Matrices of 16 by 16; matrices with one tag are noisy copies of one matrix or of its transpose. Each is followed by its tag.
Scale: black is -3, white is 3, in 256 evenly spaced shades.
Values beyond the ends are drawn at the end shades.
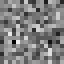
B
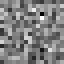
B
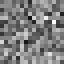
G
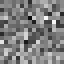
G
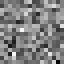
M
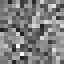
G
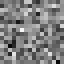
M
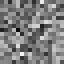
G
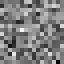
M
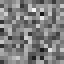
B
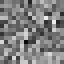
G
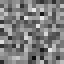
B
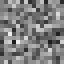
B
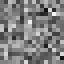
M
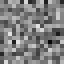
B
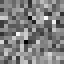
G
